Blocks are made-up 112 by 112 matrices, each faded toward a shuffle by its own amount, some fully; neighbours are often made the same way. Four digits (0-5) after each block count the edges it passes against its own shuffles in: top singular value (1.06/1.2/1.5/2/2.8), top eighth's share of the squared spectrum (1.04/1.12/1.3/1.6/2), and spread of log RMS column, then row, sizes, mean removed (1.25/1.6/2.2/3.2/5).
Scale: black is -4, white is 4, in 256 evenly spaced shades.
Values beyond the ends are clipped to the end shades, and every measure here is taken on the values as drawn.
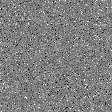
0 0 0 0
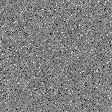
0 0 0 0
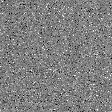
0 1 0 1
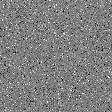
2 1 0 0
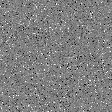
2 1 0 0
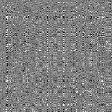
5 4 3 3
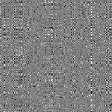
5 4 4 3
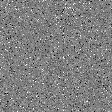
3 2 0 0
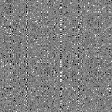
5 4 3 2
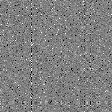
4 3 2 1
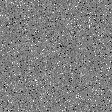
0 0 0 0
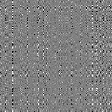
5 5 4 3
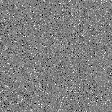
3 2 1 1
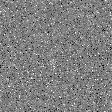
1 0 0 0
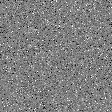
0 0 0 0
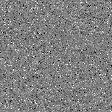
3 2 1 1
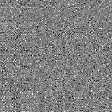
4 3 2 2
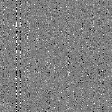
4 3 3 0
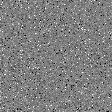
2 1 1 0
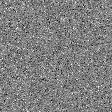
0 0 0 0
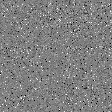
1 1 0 1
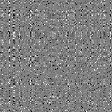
5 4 3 2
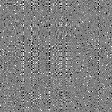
5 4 3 2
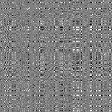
5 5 4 4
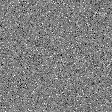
0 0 0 0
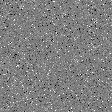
0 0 0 0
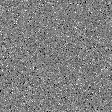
1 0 0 0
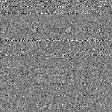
4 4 1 4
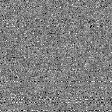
3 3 0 3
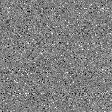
3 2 0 2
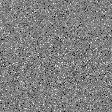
2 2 0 2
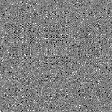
4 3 2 2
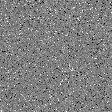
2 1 0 0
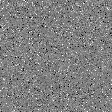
3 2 0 0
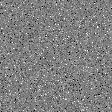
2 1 0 0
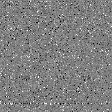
4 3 1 2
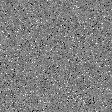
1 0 0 0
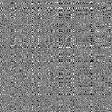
5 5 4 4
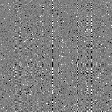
5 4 3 2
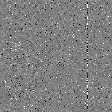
4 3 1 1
